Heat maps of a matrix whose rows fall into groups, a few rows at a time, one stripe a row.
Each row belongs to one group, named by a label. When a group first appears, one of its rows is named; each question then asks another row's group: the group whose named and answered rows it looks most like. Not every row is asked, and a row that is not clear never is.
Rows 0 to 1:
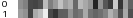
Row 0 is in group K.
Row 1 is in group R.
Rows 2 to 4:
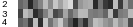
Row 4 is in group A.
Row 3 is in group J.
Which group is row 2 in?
K
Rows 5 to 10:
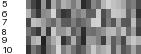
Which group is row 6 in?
R
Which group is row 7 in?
J
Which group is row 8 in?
A
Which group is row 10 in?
J
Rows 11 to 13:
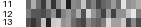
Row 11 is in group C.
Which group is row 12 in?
K
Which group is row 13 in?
A
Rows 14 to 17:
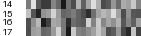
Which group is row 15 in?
R
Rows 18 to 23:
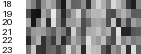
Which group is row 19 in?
R
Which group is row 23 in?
K
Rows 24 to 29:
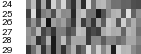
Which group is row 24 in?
A
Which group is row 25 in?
C
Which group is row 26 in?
A
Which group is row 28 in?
C
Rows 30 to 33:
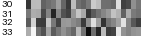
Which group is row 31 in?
C
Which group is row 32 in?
K
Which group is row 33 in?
C
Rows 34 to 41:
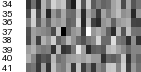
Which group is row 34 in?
A
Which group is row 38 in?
R
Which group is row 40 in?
K
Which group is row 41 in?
A
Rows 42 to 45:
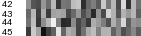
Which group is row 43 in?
A
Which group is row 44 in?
R
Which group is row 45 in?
J
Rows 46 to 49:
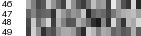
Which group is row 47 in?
C
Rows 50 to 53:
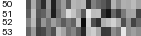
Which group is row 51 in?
K
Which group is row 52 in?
A
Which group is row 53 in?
K
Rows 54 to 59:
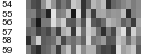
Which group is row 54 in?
R
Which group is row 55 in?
A
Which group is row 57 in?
K
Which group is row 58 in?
J
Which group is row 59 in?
K
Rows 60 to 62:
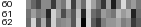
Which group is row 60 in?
K
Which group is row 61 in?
A
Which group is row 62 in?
A
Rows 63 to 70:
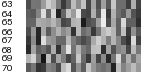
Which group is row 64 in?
R
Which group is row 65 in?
R
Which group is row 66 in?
A
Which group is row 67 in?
R
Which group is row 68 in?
K
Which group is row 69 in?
C
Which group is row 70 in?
K
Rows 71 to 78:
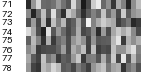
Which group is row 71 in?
J
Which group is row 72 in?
R
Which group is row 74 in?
C
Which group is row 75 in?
C
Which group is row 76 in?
C
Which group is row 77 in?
R
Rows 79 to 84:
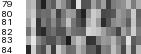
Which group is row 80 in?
K
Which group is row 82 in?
K
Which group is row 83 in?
C
